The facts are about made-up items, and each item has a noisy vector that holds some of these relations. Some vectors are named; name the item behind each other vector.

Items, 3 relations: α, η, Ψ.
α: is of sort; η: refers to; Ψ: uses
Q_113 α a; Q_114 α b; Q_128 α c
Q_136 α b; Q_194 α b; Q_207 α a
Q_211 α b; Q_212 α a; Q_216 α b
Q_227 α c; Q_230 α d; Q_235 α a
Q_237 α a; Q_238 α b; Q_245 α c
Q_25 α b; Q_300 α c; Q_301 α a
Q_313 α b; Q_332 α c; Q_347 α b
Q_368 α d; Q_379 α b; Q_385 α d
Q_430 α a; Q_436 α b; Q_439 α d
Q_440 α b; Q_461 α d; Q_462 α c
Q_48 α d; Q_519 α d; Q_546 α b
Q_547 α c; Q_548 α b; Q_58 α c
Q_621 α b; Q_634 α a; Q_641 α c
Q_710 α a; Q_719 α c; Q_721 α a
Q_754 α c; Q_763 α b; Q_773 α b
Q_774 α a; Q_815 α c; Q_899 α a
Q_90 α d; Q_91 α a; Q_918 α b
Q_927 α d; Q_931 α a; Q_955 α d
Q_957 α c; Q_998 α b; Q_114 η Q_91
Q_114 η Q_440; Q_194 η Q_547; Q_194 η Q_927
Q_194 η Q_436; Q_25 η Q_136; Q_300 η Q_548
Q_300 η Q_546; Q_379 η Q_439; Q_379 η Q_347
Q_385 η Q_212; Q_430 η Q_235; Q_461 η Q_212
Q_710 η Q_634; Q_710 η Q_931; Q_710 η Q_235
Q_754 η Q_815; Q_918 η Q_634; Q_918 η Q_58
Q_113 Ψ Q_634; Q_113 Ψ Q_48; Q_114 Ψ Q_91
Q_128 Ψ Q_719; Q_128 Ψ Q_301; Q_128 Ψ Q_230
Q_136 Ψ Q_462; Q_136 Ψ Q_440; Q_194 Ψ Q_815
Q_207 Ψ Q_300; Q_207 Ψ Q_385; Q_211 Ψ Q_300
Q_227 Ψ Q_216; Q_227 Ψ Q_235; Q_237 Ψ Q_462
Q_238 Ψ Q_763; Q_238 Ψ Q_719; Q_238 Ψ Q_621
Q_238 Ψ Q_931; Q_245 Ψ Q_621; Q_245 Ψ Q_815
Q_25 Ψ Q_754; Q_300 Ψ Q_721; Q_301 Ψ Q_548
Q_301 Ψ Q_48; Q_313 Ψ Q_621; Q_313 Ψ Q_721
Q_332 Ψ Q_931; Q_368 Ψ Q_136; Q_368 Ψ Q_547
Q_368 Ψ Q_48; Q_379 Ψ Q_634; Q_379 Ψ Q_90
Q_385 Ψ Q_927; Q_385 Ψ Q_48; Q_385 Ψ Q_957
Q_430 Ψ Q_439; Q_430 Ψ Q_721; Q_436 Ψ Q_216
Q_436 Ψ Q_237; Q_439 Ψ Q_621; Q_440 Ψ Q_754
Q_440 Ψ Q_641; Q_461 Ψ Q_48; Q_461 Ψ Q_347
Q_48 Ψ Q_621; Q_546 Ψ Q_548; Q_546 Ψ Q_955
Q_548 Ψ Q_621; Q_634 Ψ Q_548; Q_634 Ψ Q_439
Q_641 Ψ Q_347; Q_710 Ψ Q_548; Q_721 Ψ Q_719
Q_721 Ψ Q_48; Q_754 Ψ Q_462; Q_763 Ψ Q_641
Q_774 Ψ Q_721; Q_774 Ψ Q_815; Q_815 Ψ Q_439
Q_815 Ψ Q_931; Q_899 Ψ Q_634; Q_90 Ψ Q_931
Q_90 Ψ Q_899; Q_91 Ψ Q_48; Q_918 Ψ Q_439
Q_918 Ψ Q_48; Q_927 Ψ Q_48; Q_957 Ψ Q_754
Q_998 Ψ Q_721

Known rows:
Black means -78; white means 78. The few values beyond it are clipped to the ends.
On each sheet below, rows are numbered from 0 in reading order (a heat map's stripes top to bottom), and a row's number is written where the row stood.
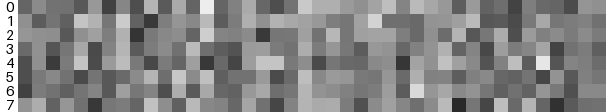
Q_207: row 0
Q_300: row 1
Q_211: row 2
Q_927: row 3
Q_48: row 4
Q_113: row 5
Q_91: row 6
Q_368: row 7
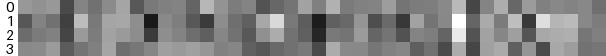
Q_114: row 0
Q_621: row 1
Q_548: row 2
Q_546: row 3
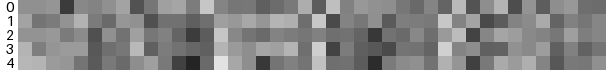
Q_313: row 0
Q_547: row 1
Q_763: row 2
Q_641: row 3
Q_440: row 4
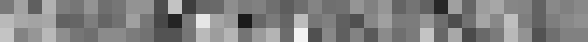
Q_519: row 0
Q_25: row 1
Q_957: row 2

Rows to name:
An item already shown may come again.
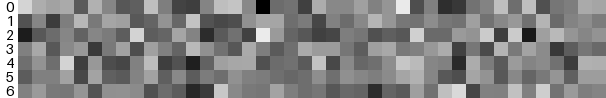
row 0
Q_436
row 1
Q_230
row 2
Q_931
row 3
Q_385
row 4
Q_237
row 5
Q_212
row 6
Q_347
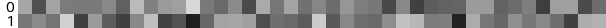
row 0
Q_332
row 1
Q_237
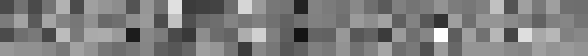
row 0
Q_439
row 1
Q_519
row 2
Q_621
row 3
Q_773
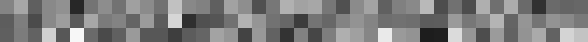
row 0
Q_461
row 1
Q_955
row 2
Q_235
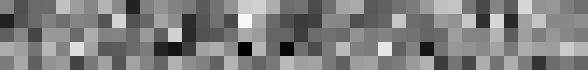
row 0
Q_719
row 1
Q_931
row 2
Q_955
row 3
Q_216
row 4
Q_385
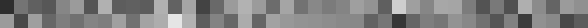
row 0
Q_721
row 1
Q_245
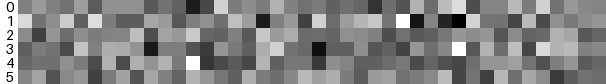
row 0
Q_347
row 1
Q_227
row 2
Q_815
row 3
Q_621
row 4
Q_90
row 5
Q_385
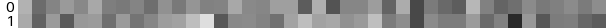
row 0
Q_58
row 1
Q_128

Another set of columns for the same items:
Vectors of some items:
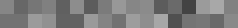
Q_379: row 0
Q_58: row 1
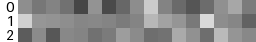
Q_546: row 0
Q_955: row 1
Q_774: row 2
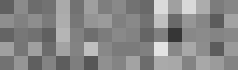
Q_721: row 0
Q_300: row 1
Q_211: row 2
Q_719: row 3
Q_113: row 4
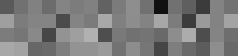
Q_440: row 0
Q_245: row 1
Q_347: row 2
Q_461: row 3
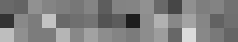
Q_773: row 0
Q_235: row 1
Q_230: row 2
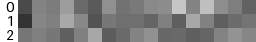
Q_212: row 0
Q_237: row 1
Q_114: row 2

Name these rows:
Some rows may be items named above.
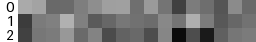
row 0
Q_461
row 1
Q_237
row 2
Q_436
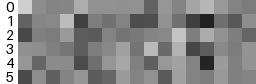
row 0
Q_439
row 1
Q_227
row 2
Q_212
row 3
Q_128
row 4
Q_332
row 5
Q_207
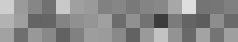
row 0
Q_48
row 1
Q_461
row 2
Q_815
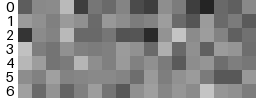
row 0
Q_227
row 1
Q_519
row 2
Q_235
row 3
Q_90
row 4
Q_927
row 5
Q_547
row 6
Q_548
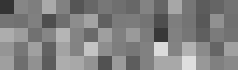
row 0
Q_237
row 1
Q_763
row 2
Q_385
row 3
Q_719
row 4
Q_621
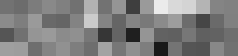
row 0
Q_931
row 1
Q_641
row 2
Q_216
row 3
Q_368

